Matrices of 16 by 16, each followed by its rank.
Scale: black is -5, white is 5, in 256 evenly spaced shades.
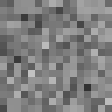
full rank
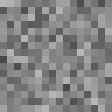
full rank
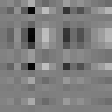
one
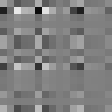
one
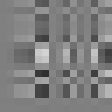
one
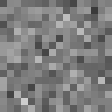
full rank
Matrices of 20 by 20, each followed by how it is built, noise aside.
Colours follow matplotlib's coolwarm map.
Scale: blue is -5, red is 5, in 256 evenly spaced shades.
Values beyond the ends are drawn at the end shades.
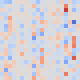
uneven columns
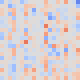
uneven columns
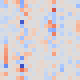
uneven columns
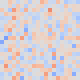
noise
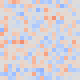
noise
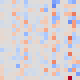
uneven columns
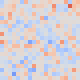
noise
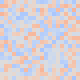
noise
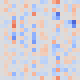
uneven columns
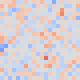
noise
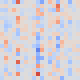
uneven columns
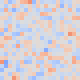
noise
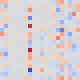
uneven columns
